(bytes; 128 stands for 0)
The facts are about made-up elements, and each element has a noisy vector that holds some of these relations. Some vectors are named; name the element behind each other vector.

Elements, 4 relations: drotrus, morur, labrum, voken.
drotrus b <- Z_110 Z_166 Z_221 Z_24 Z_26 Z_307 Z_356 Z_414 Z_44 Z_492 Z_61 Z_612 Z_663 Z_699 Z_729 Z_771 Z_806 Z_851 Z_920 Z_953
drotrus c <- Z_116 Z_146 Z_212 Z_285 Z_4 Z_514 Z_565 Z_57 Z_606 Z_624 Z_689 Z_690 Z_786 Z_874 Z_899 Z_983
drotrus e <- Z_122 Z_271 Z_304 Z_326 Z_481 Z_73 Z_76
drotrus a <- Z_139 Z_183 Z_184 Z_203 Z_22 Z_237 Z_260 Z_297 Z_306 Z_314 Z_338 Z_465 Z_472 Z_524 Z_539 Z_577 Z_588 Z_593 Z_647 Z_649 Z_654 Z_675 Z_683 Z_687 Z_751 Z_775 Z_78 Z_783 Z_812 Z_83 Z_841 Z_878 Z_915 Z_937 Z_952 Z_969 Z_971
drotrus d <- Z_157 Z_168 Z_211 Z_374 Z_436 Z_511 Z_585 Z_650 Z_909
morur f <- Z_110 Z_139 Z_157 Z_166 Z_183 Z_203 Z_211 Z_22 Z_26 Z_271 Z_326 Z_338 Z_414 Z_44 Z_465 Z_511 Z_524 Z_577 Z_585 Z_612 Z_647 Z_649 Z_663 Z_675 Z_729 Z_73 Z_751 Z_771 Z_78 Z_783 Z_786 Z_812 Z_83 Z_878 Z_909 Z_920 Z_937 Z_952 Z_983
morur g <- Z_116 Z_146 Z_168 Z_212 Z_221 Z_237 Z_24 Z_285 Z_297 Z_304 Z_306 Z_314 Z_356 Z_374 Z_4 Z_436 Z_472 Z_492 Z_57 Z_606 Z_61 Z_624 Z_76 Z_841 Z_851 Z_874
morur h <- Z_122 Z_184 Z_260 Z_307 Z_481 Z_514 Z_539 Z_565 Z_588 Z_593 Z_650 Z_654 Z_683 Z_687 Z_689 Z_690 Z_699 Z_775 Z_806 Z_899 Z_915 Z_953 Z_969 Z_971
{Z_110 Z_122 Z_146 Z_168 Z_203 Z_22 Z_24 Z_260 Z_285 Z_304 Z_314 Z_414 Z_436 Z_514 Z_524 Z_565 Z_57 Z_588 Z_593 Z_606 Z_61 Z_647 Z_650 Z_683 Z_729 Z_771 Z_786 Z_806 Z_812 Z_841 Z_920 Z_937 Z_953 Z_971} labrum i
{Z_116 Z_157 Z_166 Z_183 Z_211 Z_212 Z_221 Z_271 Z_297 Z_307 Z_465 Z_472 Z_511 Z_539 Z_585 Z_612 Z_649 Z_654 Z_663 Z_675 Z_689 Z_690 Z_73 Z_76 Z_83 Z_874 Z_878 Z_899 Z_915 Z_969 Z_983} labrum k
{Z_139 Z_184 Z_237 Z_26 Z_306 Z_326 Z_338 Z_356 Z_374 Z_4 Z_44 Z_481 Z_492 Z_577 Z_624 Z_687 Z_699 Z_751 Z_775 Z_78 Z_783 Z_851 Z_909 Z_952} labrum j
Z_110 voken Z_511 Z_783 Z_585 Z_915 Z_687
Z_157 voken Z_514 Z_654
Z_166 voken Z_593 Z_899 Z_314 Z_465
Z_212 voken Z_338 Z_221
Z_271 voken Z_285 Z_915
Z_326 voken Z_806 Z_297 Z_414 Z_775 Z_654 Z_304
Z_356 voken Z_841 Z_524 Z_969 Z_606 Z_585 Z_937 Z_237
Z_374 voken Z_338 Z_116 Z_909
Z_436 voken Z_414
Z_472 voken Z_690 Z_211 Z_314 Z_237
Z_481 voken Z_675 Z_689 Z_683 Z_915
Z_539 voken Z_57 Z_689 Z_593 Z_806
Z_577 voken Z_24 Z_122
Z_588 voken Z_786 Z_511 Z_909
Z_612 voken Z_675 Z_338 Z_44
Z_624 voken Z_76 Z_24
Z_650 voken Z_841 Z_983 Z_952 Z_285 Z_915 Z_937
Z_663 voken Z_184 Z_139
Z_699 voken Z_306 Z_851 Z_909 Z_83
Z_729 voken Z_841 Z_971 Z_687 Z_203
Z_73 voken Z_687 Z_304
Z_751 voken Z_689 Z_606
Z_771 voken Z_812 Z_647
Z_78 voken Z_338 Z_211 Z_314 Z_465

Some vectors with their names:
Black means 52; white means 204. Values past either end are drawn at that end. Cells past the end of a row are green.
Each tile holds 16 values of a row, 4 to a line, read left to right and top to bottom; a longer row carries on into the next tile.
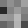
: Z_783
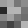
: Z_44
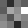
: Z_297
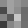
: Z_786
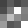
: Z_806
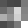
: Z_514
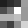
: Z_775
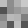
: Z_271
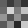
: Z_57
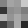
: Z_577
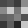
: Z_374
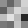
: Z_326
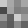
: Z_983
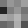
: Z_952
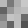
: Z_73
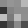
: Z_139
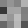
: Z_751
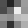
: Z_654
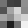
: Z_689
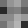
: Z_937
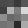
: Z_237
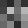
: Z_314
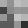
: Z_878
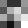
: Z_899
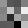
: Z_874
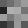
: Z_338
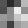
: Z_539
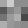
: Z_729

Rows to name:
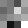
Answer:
Z_307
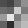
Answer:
Z_122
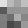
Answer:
Z_663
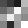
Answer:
Z_481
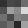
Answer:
Z_306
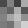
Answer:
Z_650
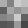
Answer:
Z_157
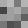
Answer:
Z_26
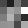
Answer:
Z_304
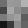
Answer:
Z_909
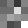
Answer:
Z_953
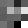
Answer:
Z_851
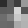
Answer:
Z_588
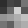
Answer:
Z_683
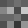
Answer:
Z_168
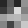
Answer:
Z_687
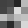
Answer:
Z_184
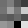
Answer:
Z_61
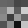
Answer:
Z_146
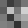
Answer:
Z_472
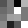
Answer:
Z_699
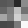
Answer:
Z_565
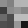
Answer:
Z_83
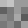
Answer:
Z_771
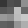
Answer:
Z_260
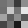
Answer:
Z_624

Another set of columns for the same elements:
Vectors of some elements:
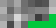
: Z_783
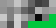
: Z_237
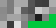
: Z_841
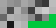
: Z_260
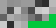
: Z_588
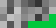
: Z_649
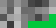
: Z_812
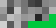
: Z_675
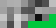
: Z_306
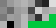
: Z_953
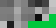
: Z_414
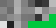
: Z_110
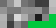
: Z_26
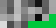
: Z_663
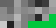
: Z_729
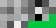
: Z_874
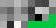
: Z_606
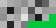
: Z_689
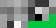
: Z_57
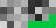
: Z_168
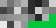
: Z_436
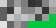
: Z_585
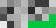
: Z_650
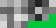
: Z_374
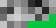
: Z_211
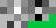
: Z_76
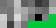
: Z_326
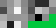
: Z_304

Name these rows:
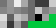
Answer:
Z_356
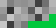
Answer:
Z_539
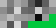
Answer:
Z_297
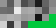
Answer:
Z_73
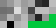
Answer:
Z_122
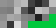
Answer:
Z_314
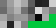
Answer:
Z_61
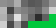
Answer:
Z_751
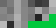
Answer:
Z_920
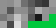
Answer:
Z_786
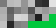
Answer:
Z_699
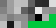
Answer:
Z_24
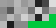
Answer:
Z_307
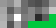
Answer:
Z_139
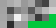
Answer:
Z_184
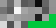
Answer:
Z_271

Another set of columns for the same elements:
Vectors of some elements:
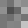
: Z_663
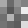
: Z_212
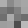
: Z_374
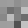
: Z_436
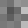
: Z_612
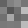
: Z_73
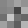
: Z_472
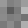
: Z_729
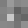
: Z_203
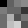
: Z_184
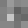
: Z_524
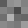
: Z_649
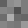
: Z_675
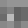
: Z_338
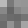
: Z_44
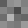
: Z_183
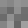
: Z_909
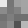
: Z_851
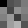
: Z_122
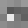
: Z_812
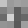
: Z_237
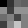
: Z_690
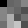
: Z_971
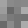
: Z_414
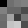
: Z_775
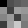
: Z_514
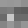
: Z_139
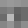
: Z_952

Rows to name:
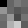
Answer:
Z_654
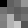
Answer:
Z_588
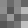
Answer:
Z_983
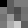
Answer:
Z_539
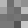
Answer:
Z_221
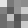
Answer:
Z_4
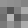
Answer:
Z_326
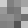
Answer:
Z_61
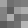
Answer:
Z_786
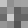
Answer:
Z_306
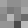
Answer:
Z_168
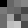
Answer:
Z_687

